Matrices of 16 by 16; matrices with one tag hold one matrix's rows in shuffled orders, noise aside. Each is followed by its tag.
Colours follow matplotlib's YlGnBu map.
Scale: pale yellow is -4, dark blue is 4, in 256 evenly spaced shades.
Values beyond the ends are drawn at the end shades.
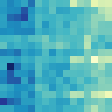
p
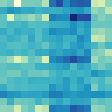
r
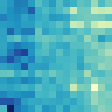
p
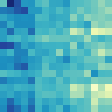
p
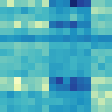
r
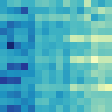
p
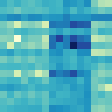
r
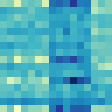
r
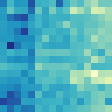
p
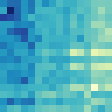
p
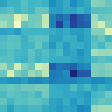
r
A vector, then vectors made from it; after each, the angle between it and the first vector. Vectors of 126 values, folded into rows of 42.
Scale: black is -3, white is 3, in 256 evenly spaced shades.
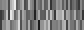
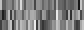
orthogonal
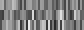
partly aligned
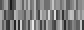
partly opposed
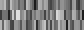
partly aligned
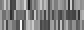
partly opposed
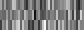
partly aligned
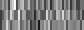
nearly parallel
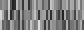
nearly opposite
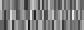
orthogonal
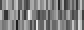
orthogonal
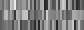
partly aligned
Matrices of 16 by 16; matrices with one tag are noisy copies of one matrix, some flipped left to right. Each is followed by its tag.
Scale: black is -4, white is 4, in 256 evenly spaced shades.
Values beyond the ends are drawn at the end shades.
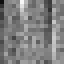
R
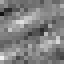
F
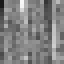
R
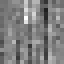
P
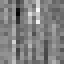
P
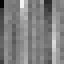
R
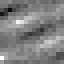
F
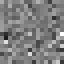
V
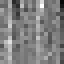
R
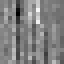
P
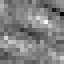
F
